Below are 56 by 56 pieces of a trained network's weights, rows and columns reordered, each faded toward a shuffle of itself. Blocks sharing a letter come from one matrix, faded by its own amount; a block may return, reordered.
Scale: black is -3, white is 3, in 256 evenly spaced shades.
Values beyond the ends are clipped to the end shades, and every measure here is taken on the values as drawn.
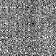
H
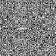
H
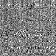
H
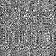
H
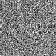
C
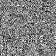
C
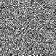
H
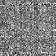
H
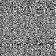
H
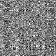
H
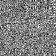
C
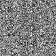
C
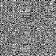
H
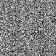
C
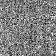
C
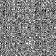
H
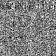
C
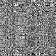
H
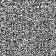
C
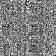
H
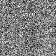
C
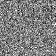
C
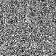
C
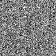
C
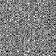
H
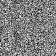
C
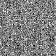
C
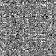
H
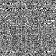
H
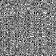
H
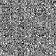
H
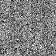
C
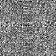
H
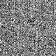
C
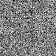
C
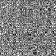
H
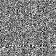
C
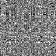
H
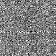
H
